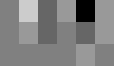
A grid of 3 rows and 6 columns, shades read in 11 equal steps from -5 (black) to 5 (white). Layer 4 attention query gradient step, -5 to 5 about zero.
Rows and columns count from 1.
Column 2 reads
3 1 0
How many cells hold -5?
1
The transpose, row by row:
0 0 0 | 3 1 0 | -1 -1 0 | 1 0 0 | -5 -1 1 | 1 1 0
